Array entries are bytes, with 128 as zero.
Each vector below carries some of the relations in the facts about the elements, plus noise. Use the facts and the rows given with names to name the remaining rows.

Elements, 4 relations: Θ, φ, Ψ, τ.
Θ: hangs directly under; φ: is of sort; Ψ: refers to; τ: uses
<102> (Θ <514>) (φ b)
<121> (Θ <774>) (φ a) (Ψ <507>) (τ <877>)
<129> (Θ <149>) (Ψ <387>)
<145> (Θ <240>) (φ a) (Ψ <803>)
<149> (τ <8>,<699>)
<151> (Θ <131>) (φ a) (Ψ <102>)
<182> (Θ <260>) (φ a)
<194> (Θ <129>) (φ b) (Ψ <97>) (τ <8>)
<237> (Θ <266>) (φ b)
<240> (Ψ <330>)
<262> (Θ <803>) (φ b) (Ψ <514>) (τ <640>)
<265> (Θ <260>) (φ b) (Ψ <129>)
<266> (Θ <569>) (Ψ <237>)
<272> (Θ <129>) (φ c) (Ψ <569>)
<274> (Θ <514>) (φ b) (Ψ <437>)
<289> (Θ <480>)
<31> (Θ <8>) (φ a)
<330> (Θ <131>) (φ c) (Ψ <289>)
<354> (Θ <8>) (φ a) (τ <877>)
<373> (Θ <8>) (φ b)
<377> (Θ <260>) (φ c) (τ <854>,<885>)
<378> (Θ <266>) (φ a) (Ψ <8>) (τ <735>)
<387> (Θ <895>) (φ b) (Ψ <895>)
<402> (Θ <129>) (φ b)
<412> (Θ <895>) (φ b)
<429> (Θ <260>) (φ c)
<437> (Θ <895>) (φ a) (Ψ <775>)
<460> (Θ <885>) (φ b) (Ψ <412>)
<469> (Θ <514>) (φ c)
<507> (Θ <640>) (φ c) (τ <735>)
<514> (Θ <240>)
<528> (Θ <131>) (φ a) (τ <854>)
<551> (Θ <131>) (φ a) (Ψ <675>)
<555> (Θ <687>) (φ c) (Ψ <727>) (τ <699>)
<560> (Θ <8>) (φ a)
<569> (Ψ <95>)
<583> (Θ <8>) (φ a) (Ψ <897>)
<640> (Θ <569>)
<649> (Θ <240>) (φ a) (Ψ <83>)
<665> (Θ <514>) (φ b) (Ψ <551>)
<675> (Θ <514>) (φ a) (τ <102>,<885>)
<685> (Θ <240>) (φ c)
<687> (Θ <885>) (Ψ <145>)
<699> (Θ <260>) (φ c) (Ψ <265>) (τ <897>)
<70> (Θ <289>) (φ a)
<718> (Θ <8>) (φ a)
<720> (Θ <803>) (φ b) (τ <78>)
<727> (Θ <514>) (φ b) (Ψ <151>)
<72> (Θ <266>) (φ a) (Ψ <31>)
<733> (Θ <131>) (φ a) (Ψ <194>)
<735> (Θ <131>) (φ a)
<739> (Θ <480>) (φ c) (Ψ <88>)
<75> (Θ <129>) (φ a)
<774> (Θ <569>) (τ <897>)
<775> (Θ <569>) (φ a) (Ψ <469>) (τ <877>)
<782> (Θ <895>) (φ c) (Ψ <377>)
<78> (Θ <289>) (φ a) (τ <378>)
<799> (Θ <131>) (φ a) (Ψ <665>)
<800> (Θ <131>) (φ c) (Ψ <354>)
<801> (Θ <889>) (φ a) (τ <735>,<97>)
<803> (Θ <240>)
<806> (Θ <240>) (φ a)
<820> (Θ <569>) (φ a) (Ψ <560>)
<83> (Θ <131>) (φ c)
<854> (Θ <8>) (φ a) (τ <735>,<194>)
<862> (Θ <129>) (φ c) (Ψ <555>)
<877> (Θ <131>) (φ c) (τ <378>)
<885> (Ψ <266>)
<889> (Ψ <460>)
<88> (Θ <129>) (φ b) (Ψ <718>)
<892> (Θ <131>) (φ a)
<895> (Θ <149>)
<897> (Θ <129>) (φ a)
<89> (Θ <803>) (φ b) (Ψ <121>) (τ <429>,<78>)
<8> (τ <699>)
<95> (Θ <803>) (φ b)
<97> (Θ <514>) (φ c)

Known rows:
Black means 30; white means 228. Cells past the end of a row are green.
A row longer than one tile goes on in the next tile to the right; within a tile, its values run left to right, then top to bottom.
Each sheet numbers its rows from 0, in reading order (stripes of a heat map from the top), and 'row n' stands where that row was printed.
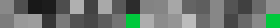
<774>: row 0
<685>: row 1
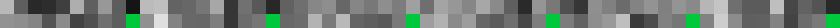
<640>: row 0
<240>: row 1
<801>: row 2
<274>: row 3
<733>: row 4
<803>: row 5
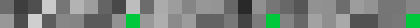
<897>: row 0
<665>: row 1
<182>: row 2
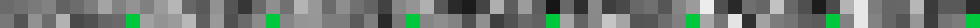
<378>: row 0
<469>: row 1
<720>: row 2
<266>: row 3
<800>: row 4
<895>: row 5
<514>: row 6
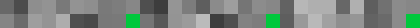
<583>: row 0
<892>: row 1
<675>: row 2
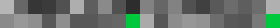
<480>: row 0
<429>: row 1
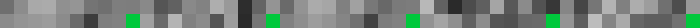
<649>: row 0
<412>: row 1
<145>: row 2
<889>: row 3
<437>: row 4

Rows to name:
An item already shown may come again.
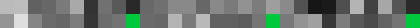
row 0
<240>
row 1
<801>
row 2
<774>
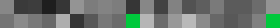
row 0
<131>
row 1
<739>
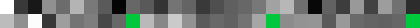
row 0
<129>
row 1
<699>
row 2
<885>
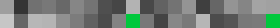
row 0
<782>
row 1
<735>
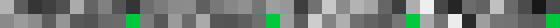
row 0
<260>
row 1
<78>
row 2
<75>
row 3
<895>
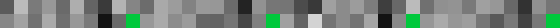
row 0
<102>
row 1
<665>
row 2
<194>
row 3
<262>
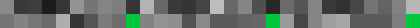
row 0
<131>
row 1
<289>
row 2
<877>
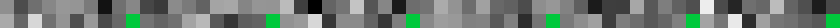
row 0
<387>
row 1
<151>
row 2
<149>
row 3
<89>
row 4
<8>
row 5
<895>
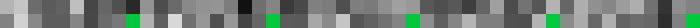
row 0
<803>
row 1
<387>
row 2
<528>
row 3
<555>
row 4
<727>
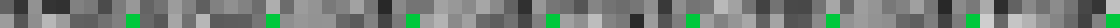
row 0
<83>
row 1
<354>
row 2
<95>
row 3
<274>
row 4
<265>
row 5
<97>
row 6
<95>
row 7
<272>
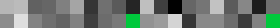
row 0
<240>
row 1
<149>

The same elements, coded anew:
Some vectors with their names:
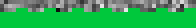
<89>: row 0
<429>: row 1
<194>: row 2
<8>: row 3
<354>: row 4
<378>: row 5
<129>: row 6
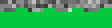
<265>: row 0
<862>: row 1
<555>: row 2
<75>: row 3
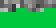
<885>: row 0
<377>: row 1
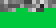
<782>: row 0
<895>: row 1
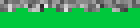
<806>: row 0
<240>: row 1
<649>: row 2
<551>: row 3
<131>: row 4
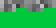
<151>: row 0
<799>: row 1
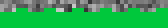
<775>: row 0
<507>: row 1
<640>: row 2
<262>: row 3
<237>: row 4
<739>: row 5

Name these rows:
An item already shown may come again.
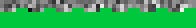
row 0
<330>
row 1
<194>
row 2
<102>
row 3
<240>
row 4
<665>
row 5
<149>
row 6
<699>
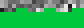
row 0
<854>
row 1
<685>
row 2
<514>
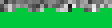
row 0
<274>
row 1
<800>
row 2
<803>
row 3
<675>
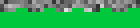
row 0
<89>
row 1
<387>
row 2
<685>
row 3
<289>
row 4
<412>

